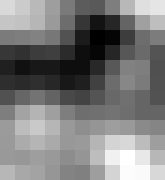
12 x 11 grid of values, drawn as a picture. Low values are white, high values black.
Lone odd cells: none. Ninth with the highest average: top middle. Roughest part: top right. Ninth with the lowest average: bottom right. Average level on the scale: 50%.
